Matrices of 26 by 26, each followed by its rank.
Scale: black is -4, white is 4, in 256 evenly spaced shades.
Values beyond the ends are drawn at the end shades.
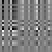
one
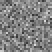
full rank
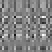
two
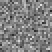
full rank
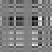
one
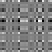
one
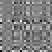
two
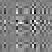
two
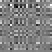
two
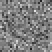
full rank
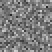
full rank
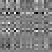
two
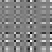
one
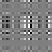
one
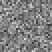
full rank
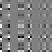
one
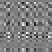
two
